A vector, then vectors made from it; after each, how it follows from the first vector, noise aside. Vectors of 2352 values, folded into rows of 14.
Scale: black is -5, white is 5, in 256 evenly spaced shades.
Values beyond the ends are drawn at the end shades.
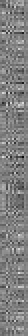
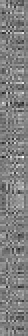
negated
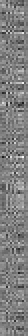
negated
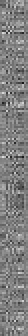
copied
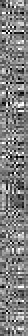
scaled up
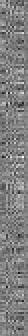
negated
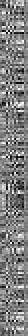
scaled up
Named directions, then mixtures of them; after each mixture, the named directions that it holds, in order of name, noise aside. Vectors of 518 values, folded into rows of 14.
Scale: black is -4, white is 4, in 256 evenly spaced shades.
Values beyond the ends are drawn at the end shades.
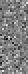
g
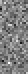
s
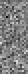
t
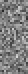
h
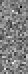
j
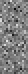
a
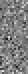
g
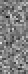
h, t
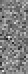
g, j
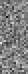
t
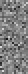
a, g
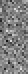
a, s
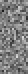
h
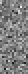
j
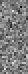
j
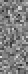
h, t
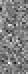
a, s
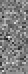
g, j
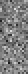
a, s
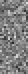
g, h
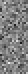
j, s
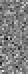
g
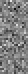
a, g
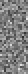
h, j
